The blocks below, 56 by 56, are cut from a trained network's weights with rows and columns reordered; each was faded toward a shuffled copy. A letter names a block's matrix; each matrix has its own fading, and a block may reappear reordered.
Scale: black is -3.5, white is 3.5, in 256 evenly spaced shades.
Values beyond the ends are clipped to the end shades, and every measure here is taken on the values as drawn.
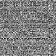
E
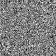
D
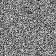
D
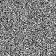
D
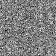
D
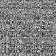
E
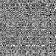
E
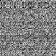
E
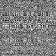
E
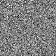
D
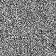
D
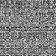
E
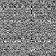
E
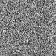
D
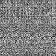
E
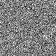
D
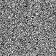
D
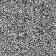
D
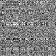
E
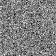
D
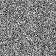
D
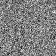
D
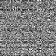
E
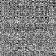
E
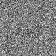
D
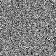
D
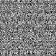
E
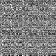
E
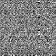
E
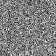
D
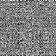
E
